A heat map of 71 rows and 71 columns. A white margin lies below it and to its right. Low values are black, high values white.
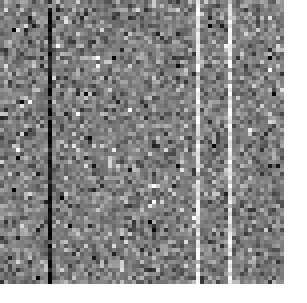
Average level on the scale: 50%. Histogram: heavy tails on both sides. Odd lines: columns 13, 50 and 58.
